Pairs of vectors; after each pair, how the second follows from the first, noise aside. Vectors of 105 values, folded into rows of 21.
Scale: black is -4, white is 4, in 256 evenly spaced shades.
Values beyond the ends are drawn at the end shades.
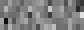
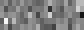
negated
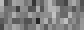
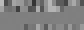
partly zeroed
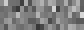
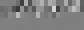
partly zeroed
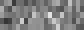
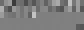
partly zeroed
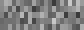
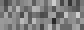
negated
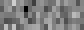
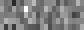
negated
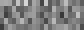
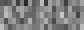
negated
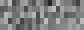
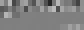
partly zeroed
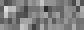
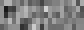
negated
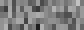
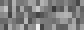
negated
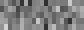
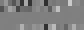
partly zeroed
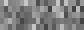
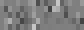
partly zeroed
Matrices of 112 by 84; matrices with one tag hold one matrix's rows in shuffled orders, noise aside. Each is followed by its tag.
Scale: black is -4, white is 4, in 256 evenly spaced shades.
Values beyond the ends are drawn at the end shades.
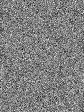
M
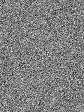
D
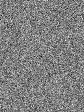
D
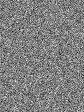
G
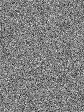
G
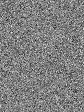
D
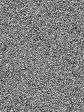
D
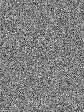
G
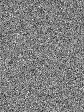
G
